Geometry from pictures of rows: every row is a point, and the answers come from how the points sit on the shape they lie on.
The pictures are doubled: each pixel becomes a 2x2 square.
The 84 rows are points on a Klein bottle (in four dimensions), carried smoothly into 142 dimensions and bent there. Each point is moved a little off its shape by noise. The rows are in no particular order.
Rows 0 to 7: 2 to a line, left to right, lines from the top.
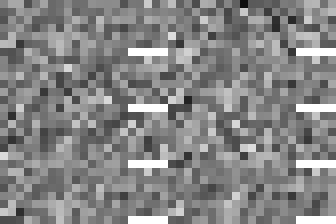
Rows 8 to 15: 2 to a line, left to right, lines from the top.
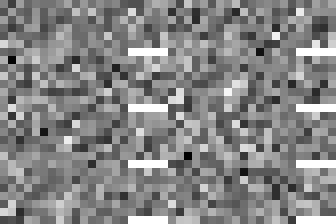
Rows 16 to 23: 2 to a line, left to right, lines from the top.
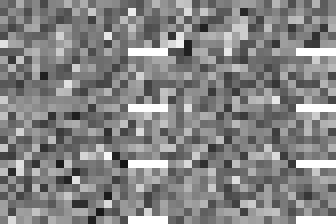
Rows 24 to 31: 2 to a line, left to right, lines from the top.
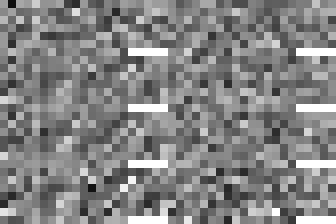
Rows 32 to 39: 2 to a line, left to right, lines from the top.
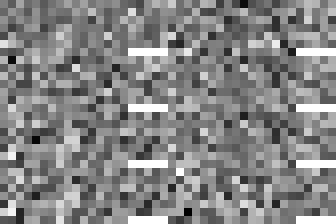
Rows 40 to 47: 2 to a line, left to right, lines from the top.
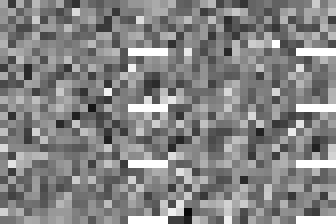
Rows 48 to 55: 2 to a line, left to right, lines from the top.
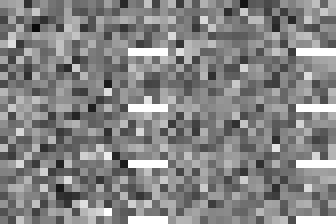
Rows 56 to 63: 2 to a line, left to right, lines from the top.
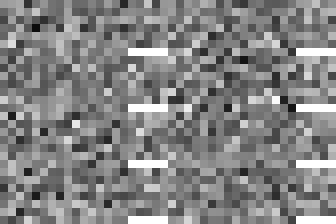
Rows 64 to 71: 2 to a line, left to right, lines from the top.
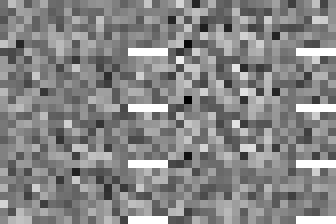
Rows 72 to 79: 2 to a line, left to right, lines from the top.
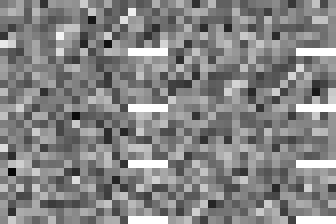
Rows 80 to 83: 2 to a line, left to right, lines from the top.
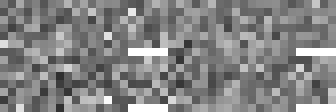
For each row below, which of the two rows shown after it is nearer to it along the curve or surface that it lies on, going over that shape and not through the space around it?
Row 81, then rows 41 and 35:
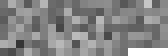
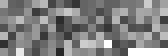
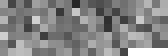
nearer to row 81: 41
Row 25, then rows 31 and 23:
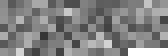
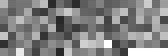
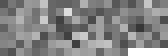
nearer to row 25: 23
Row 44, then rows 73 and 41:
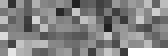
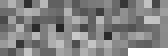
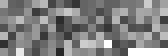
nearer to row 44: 41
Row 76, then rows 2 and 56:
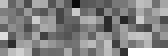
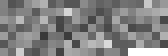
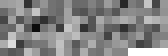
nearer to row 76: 2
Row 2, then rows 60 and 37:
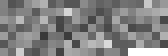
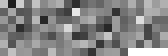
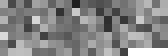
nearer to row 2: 37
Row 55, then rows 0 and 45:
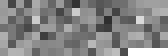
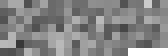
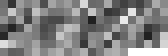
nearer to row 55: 45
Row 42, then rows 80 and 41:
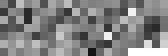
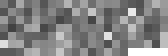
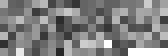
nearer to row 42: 80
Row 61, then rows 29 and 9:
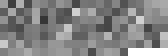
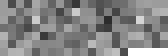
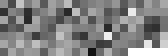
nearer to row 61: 29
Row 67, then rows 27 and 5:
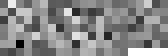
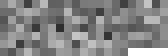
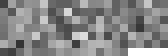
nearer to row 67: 5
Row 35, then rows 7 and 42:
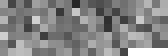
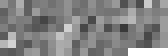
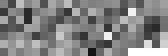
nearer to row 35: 42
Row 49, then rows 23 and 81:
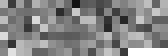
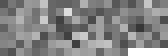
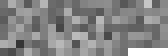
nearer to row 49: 23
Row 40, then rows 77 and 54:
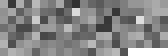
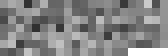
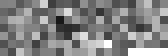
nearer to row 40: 54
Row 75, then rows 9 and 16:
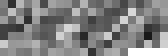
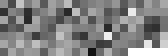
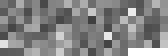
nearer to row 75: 9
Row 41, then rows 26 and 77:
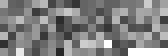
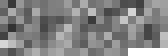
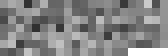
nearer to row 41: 77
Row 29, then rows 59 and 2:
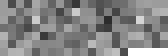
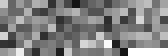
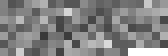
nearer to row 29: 2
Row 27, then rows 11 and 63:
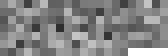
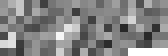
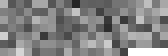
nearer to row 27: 11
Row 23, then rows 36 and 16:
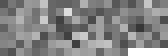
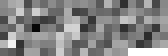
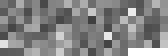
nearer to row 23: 36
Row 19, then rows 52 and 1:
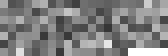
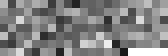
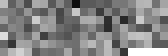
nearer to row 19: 1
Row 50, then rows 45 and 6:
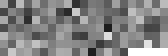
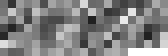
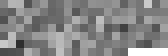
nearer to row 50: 45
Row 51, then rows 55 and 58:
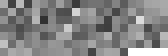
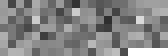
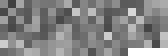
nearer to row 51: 55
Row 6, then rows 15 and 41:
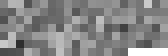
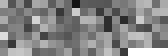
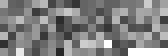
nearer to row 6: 41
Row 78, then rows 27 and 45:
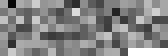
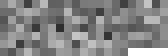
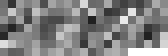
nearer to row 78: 45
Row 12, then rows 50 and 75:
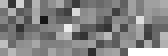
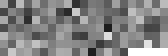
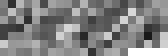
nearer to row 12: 75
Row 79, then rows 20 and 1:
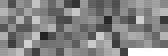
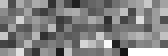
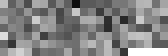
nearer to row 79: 20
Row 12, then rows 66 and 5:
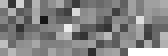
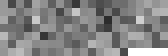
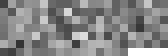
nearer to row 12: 66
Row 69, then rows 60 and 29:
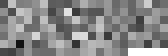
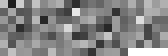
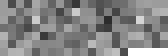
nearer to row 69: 29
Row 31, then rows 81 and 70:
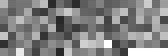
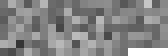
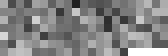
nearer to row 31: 70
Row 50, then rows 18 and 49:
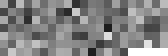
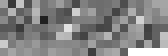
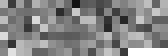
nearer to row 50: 49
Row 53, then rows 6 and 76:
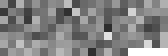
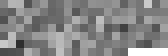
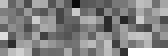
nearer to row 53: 76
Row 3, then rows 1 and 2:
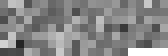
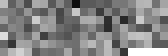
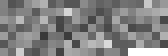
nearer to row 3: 2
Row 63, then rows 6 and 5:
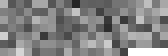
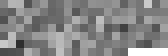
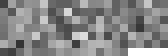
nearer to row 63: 5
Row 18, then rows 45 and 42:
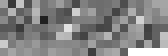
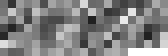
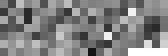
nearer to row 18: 45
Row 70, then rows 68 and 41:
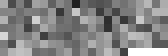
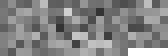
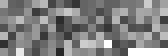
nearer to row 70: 41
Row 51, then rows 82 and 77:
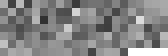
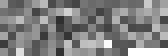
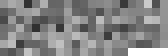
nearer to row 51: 82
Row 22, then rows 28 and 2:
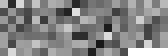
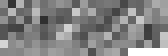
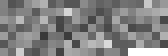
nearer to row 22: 28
